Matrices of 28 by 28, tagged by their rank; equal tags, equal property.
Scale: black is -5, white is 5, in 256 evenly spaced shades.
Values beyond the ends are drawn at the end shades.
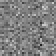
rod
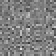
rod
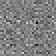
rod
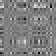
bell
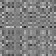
bell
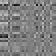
bell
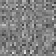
rod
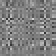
bell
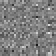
rod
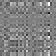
bell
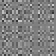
bell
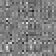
rod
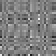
bell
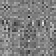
rod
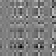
bell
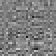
rod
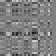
bell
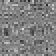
rod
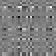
bell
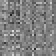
rod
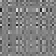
bell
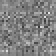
rod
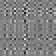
bell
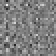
rod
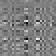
bell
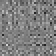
rod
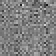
rod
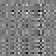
bell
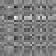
bell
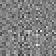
rod
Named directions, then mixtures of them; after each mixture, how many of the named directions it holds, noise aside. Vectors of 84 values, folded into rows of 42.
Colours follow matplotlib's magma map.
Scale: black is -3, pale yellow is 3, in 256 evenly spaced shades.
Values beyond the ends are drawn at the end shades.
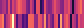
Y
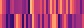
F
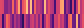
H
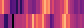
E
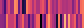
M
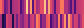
three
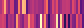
one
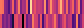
two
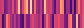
one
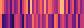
three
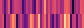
three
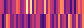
two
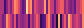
two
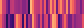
one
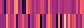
one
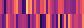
two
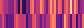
three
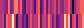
two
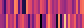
one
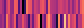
one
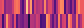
two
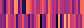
one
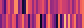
one
